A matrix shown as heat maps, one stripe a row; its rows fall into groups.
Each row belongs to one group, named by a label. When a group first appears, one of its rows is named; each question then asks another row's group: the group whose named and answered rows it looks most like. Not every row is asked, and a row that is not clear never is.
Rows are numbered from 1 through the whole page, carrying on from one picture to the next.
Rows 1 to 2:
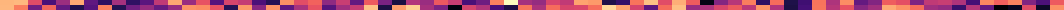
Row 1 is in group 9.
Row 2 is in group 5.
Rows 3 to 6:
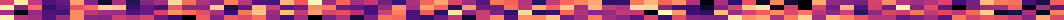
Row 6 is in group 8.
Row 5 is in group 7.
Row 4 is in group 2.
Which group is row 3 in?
9
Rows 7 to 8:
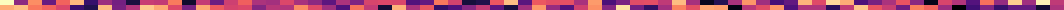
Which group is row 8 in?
5
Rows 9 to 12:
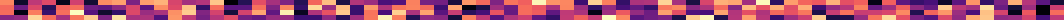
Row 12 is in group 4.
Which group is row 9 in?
2
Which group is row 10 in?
7
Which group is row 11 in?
7
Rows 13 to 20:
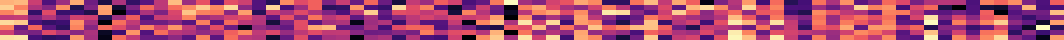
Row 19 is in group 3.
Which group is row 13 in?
9
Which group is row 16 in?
3
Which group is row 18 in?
2
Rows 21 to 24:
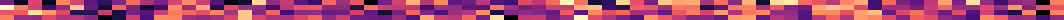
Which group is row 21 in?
7
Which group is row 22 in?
9
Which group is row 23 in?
5
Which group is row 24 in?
3
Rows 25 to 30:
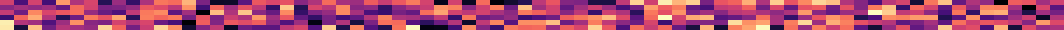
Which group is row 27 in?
3
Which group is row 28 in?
4
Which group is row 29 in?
8
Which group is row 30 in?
2
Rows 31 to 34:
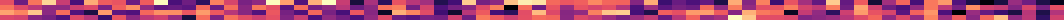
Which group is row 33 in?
5
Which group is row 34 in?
8
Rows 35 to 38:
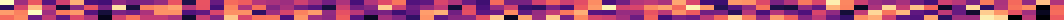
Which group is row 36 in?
4
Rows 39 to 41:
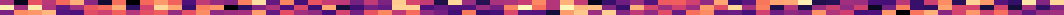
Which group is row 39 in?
7
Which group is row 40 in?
2
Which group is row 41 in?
4
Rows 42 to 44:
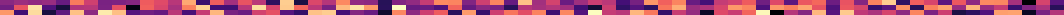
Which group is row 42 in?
3
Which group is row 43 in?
7
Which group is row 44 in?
2
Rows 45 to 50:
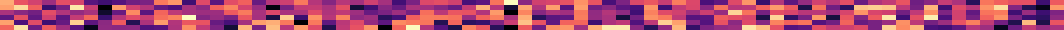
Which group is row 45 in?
9
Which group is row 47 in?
3
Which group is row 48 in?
3
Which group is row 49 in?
7
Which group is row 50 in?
5
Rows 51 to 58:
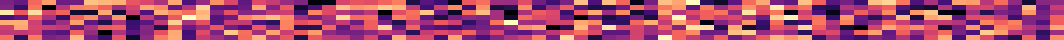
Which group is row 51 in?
4
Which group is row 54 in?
7
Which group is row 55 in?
9
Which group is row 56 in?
4
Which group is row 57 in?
9
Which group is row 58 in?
7
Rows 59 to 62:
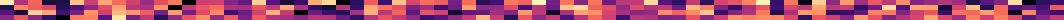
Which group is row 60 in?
4
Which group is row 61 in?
4
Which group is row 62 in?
8
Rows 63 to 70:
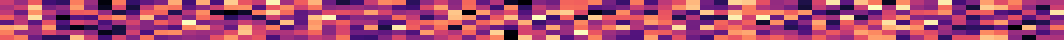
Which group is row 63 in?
9
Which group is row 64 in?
9
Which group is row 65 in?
7
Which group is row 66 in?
2
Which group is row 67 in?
3
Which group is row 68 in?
5
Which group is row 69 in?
3
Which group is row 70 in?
8
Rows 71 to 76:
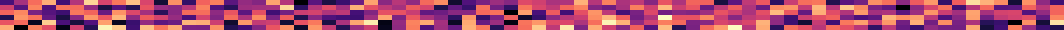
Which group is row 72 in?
7
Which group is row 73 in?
8
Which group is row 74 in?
4
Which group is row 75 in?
5
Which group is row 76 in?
2
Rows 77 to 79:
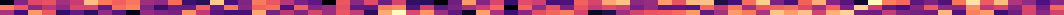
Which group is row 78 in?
8
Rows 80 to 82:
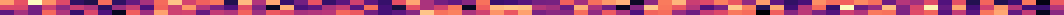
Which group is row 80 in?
5
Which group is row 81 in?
3
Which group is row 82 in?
3
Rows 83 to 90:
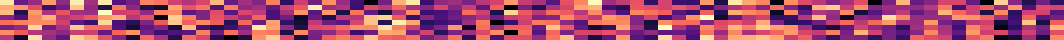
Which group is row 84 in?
9
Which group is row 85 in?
2
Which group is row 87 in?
5
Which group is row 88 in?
7
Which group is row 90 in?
7
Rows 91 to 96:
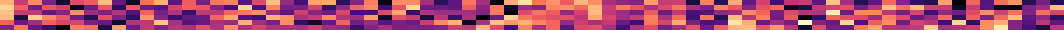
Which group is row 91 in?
2
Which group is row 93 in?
8
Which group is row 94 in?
2
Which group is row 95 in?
3
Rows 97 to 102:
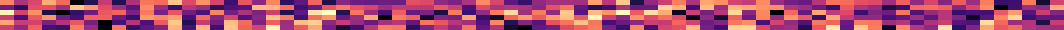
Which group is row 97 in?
5
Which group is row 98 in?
7
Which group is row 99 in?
2
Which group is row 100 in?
2
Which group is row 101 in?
9
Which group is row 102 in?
9
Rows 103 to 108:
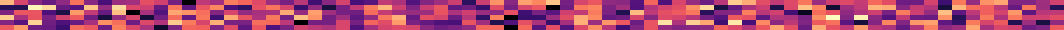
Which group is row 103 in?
8
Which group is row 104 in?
4
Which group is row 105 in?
9
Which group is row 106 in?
9
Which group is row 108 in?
8
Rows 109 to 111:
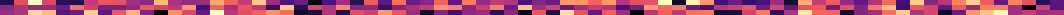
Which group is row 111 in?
4
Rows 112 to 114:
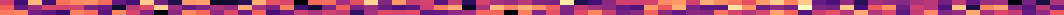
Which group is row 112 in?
7
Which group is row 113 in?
3
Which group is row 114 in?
8
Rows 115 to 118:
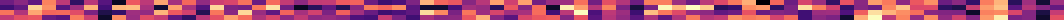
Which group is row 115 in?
3
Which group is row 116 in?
4
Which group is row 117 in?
3
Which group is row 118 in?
8
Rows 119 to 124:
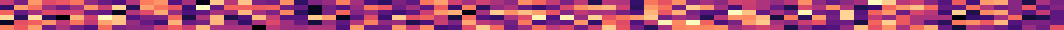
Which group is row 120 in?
4
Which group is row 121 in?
3
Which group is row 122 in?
2
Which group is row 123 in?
4
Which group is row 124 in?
5
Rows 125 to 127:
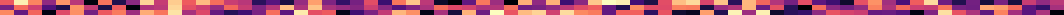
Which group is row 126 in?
9
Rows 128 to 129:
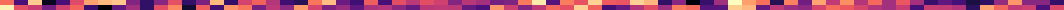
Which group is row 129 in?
9
